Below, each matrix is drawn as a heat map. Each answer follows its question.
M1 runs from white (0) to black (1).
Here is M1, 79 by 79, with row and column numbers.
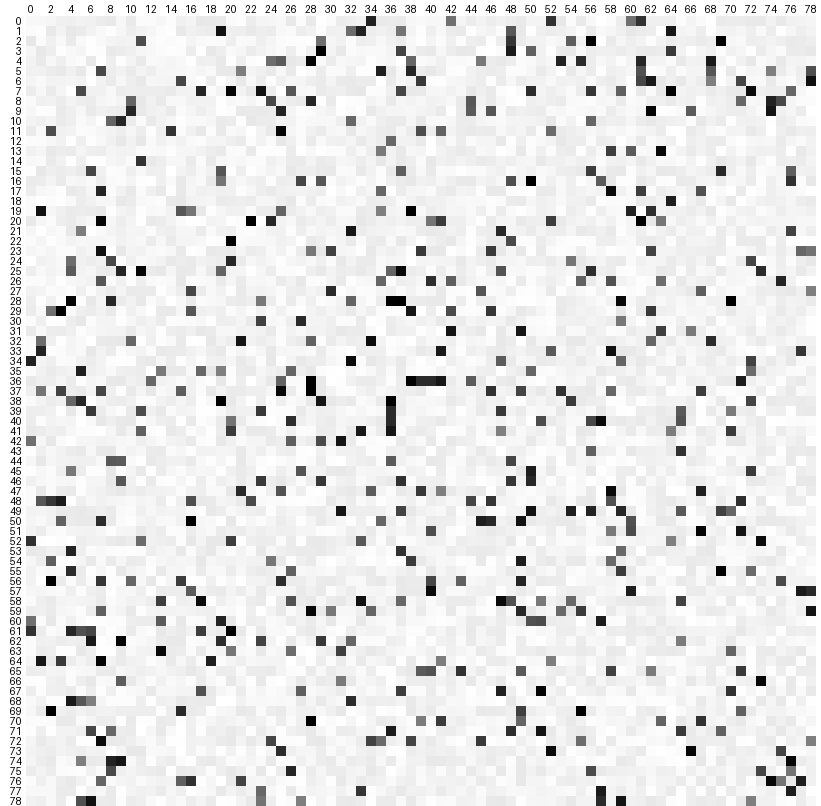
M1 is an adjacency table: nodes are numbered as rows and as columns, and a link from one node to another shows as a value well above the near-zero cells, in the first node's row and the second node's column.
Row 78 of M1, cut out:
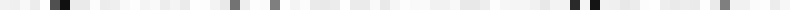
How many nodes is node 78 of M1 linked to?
7
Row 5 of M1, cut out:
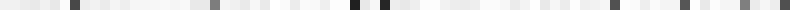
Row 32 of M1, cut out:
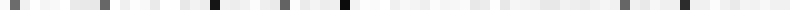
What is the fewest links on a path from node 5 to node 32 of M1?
2
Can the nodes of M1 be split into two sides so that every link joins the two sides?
yes
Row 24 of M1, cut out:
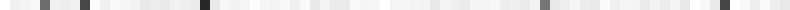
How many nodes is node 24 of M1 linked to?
5
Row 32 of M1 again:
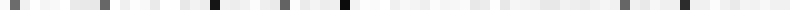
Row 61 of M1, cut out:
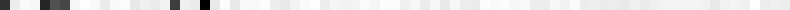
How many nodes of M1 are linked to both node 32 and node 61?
0
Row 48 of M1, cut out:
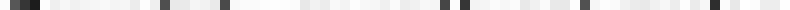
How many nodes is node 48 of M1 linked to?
9
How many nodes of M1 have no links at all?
0
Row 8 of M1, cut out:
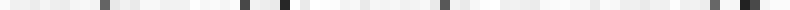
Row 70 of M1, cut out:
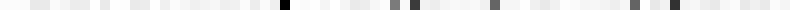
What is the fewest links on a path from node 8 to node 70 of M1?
2
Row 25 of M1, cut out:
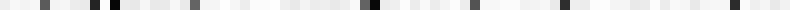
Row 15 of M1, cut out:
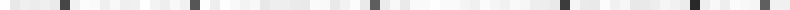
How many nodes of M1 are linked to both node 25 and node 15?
3
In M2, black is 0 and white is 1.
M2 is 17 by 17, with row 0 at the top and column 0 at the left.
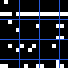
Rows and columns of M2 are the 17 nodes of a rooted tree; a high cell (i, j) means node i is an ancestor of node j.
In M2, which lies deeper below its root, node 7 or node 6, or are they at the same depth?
the same depth
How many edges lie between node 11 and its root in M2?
1
